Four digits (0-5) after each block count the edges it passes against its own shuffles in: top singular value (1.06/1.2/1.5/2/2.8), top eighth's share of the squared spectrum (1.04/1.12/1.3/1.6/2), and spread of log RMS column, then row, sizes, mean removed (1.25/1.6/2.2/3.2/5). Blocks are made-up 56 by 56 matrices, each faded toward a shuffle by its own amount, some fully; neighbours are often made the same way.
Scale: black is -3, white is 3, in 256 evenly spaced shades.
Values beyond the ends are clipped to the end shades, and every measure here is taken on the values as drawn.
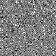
3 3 2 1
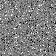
1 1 0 0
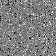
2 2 1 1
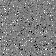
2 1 0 0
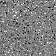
1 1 0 0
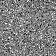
0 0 0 0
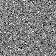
0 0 0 0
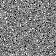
0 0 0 0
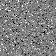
0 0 0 0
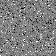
2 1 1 0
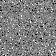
2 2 0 0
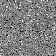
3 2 0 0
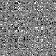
4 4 2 2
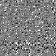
4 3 2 2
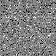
3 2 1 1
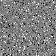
2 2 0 0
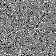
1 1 0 0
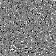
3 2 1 0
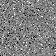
2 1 0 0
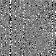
2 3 3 0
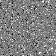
3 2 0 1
